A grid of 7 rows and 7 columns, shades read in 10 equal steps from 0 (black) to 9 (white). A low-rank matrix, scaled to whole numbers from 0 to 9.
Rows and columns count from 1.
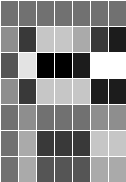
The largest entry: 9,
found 2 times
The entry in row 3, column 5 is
1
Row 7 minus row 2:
-1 4 -4 -4 -3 4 5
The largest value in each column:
5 8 7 7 7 9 9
